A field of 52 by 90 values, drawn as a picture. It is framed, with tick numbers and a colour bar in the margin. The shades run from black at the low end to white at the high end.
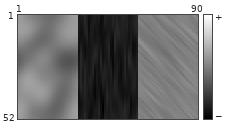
It is made of 1 by 3 panels. Panel 1,1: middling, smooth. Panel 1,2: very low, streaked downward, faint in contrast. Panel 1,3: middling, slanting down to the right, faint in contrast.
